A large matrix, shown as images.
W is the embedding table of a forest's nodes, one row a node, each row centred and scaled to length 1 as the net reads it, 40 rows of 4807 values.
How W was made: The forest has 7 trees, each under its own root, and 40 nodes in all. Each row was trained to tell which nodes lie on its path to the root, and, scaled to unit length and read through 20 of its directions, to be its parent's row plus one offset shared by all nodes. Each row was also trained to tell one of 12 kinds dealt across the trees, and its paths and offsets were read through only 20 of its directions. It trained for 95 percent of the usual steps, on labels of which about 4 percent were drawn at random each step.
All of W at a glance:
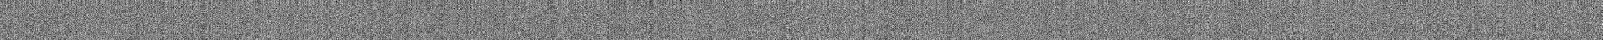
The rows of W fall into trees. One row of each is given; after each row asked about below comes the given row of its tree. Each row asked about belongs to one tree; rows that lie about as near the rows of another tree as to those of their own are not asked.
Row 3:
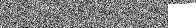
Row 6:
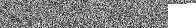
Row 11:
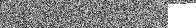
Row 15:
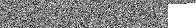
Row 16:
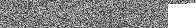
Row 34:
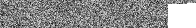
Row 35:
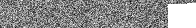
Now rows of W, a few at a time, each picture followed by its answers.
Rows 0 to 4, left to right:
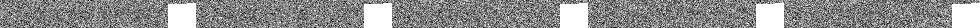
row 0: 3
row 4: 15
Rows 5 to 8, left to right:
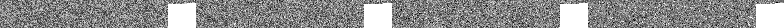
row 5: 3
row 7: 6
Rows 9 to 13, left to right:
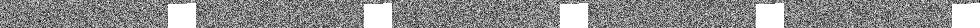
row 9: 3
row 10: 34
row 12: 34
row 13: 3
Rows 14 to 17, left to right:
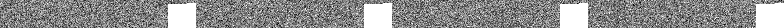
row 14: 15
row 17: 6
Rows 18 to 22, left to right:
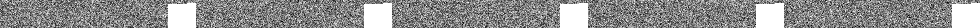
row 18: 34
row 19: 15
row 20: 11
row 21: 6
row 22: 34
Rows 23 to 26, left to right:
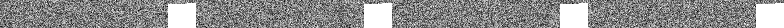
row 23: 11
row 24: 3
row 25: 15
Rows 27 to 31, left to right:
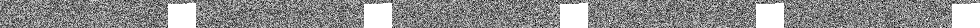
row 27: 35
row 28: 3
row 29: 15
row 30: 35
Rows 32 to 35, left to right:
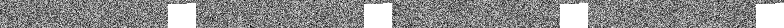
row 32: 6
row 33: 6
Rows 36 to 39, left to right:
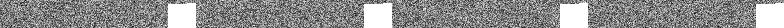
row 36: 11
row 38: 16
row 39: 16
